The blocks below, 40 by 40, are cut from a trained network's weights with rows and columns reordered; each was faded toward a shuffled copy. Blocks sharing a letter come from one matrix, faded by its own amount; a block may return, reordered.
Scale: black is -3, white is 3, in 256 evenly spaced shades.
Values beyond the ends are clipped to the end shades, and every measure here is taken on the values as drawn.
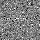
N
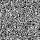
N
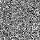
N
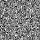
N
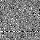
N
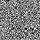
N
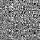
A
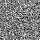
N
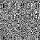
A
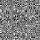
A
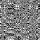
A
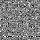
N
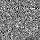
N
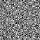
A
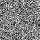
N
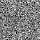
N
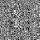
A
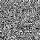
N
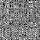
A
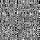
A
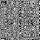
A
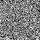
N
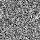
N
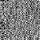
A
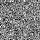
N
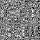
A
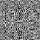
A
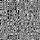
A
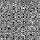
A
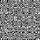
A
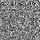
N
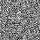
N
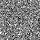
N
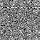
N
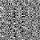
A
